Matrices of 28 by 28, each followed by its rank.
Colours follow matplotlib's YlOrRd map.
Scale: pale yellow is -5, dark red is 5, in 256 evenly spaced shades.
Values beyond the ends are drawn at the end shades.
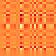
one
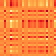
one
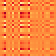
one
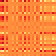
one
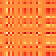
one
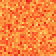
full rank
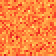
full rank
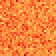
full rank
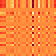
one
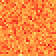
full rank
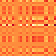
one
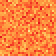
full rank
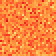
full rank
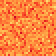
full rank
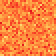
full rank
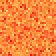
full rank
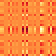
one
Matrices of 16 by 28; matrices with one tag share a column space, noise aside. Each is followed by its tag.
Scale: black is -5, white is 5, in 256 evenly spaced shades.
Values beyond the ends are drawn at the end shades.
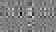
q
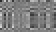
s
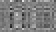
s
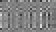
s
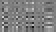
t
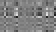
q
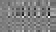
q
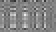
s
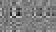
q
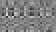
q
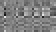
q
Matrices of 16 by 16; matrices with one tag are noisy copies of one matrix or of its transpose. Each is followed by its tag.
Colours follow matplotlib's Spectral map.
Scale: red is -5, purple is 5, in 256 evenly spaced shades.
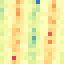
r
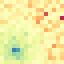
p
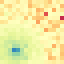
p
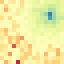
p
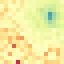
p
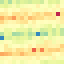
r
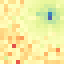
p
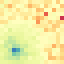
p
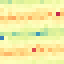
r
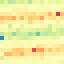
r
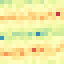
r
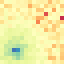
p
